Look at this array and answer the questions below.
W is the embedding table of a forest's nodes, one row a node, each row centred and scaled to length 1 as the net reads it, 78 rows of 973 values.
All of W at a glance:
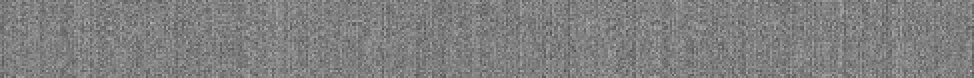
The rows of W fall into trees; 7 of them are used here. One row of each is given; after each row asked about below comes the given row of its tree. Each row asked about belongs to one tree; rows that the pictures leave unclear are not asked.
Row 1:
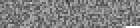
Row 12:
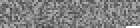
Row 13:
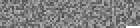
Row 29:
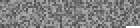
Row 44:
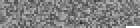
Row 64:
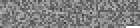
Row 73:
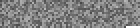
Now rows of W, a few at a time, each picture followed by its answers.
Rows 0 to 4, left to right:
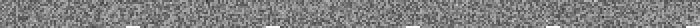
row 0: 1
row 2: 64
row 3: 64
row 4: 12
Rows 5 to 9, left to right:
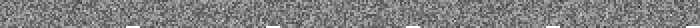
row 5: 44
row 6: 13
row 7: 1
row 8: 12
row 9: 29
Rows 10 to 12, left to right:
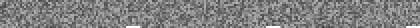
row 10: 12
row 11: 1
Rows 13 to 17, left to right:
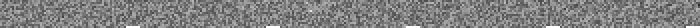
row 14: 44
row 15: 64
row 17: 73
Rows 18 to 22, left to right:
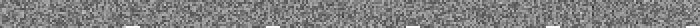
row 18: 64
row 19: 29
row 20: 13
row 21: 13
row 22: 73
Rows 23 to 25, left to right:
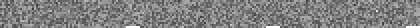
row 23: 73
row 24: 64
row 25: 73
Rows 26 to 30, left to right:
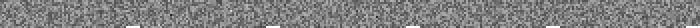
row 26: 29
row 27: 29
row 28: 29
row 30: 13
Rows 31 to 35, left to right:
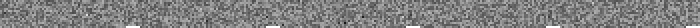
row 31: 12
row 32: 73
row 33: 13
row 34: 13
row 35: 12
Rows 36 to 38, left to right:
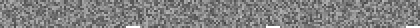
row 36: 29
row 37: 44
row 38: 64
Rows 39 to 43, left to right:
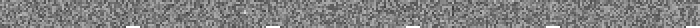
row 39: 29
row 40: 1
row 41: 64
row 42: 73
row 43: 1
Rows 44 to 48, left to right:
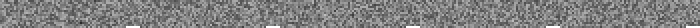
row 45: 1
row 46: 1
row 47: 64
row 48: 44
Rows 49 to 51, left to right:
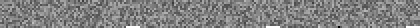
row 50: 44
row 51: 44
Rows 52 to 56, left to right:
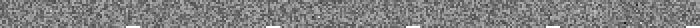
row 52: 12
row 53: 1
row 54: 12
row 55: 44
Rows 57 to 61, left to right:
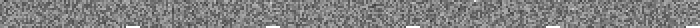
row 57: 44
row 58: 73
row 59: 1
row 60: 29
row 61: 44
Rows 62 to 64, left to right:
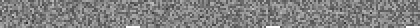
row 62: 44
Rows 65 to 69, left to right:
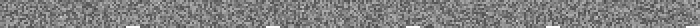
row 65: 44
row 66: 29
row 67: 1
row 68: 13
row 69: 73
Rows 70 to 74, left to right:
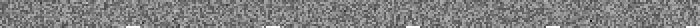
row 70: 12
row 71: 12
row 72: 13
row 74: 1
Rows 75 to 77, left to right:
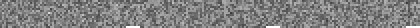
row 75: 1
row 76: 29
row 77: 1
